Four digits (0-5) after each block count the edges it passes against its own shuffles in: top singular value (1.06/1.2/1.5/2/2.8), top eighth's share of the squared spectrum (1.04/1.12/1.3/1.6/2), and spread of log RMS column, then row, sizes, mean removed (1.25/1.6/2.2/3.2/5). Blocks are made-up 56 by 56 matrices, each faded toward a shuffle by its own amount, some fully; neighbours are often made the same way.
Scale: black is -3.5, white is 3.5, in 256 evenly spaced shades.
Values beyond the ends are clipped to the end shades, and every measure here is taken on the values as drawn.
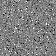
0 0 0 0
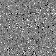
1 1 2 1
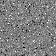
0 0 0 0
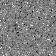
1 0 0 0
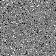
0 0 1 0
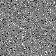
0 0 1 0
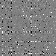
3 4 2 2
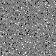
2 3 1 1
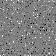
2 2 1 0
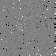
3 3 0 0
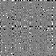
4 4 2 2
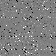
3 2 0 1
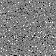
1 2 0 2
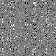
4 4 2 1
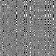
4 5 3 2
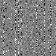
2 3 3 0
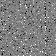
2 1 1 0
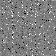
1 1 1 0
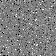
0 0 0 0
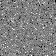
0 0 0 0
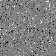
1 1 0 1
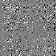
2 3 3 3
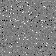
1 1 0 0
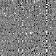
4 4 2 1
